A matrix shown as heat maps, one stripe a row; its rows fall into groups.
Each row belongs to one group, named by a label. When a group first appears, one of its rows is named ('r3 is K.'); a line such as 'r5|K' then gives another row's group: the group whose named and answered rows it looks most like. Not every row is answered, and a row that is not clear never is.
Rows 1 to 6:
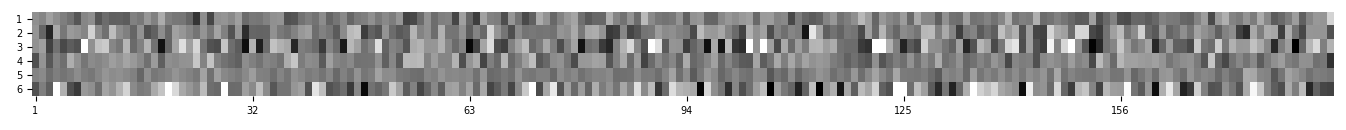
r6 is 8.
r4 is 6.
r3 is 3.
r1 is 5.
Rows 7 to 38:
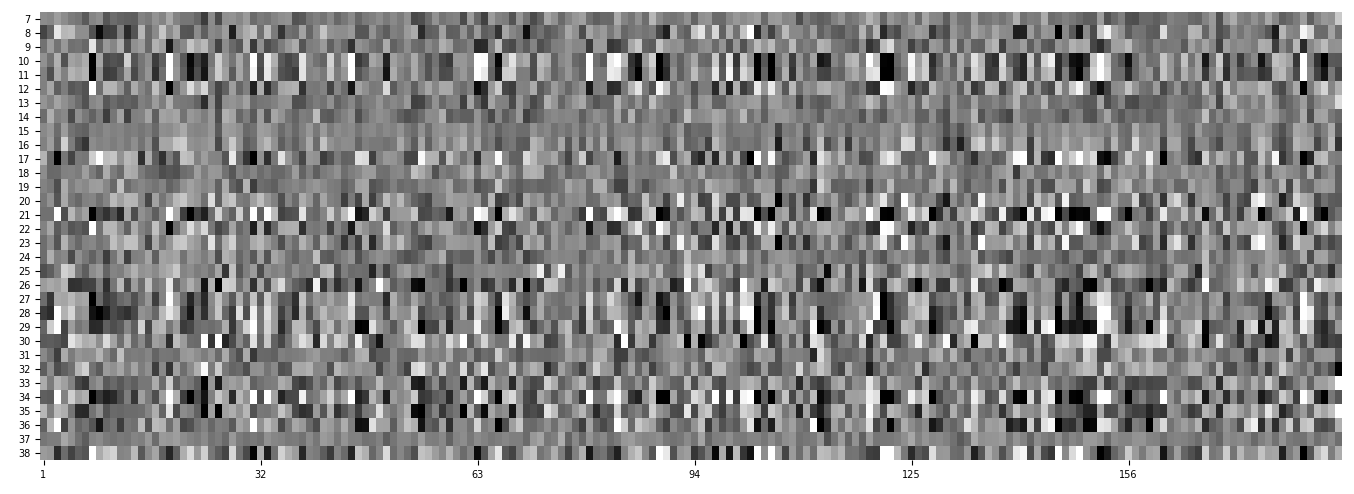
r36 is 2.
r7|5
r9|3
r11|2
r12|3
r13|5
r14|5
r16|8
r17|3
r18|6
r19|3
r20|8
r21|2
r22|3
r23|8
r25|8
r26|5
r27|2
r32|6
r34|2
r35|5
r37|8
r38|3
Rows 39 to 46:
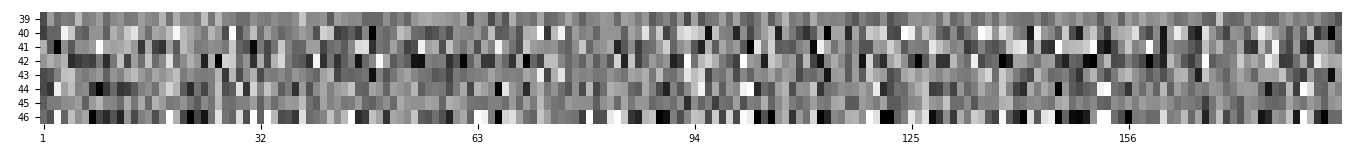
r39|6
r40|8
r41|3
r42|5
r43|8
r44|2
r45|6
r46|2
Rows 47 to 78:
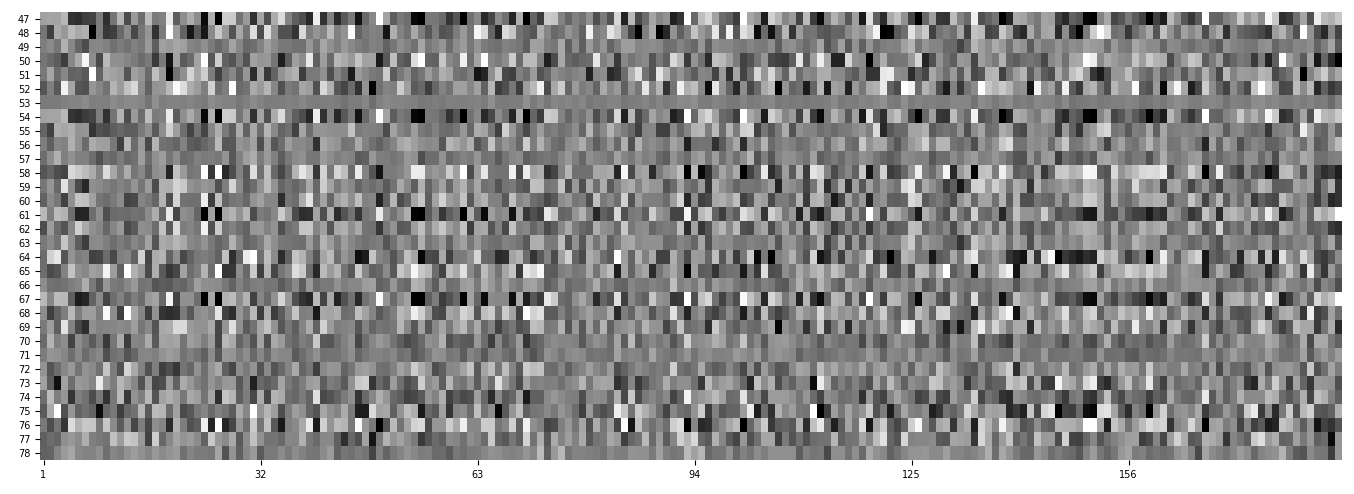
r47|5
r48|2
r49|8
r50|6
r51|3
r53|8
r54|5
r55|2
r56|6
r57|2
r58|6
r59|8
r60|6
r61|5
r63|8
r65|6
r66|6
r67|5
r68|6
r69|8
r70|5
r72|6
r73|3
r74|5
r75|2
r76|6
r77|8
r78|8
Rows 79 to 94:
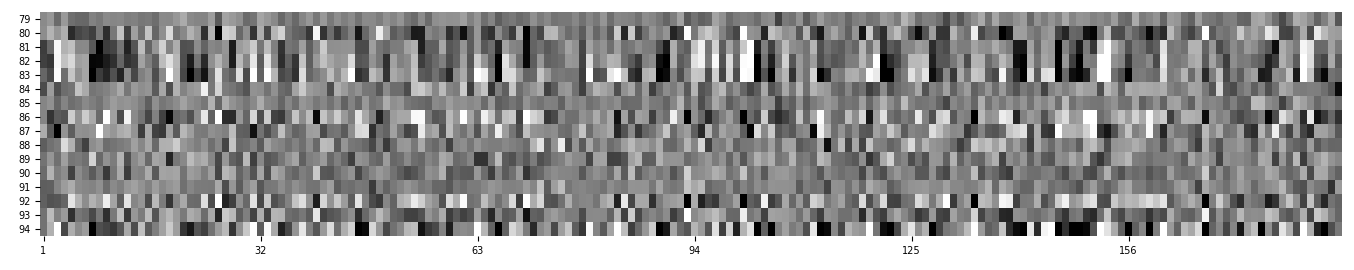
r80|5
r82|2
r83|2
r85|8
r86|6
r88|8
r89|3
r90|5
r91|8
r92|6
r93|5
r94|2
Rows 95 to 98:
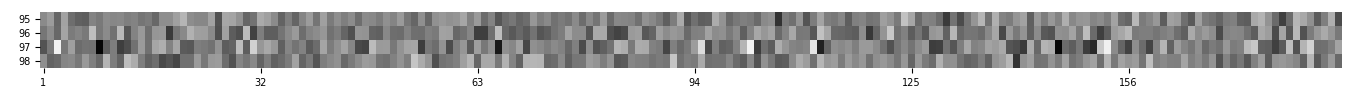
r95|8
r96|3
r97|2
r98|6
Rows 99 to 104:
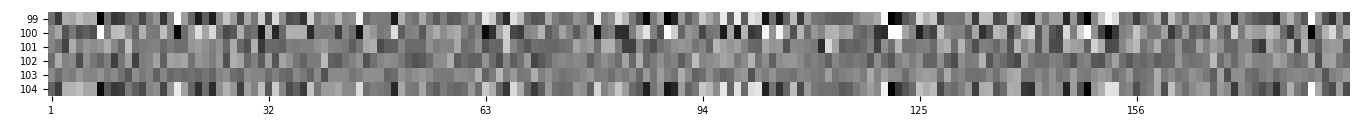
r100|3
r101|3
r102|5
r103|6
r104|2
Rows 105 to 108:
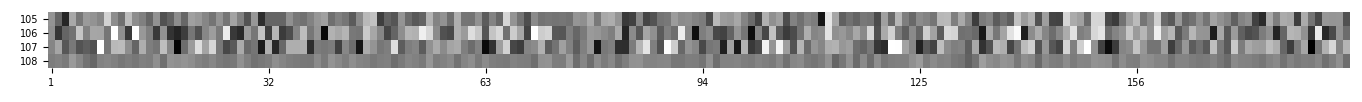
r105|3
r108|8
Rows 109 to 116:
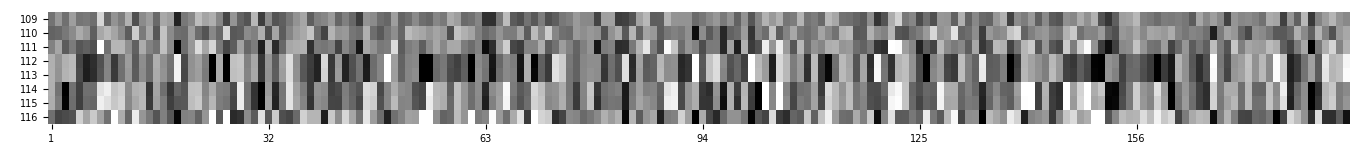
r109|3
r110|6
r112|5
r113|5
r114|3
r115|3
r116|6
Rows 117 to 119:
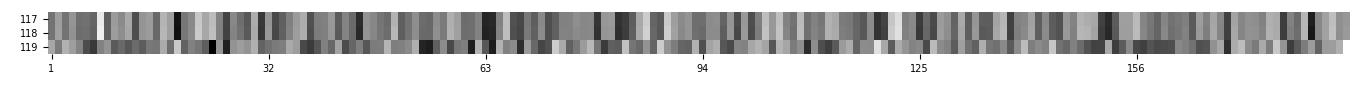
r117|3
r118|3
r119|5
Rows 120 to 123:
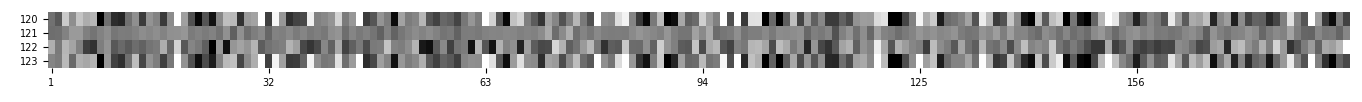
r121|8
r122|5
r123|2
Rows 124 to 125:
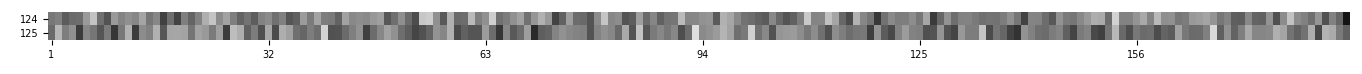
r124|6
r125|5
